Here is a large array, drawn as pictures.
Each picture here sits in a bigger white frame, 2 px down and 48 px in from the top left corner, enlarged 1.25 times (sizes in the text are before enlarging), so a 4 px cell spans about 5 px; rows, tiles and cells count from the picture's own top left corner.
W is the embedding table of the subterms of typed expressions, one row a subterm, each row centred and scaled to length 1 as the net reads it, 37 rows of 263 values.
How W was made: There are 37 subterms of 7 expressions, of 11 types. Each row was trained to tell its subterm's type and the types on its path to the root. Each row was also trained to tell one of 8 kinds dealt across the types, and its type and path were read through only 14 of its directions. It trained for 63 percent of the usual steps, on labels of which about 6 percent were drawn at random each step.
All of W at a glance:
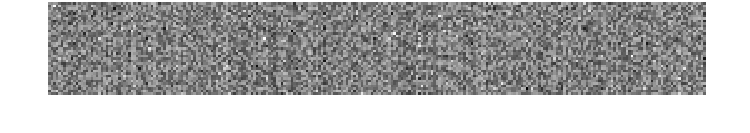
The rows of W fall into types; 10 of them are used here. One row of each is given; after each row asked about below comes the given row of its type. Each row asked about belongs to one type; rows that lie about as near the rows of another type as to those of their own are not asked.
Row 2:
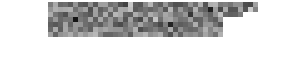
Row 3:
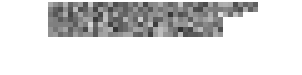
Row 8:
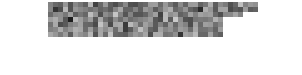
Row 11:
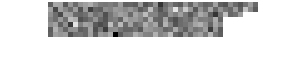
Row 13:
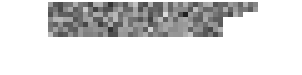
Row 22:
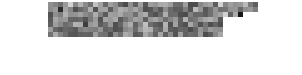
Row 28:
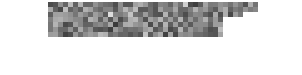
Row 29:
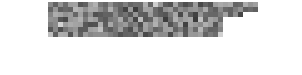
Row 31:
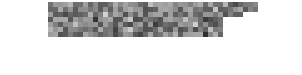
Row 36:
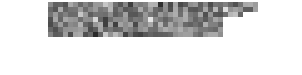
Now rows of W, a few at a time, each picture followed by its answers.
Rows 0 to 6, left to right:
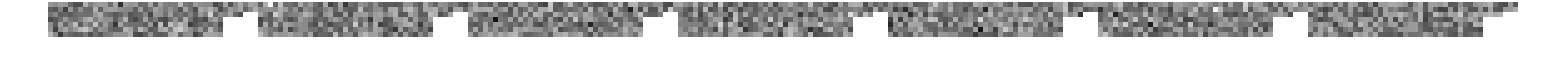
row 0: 36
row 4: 28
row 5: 22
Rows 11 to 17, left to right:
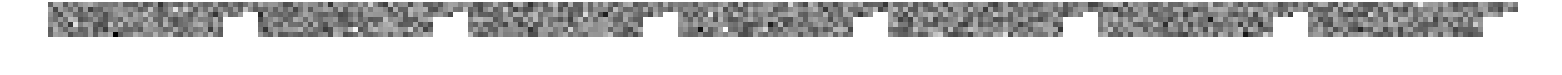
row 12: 36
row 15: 8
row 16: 28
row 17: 28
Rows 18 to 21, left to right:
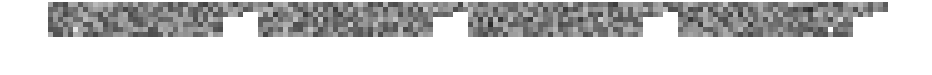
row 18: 36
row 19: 2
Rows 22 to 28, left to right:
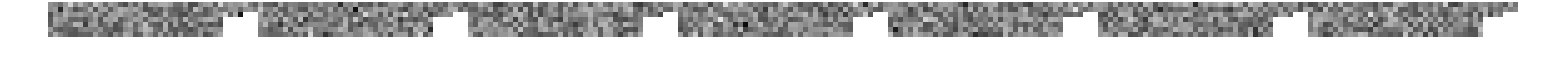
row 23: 8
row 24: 13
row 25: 36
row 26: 2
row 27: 22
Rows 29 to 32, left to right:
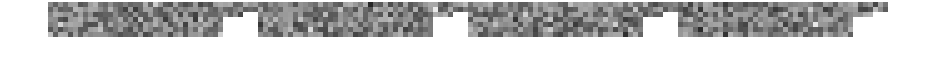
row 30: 28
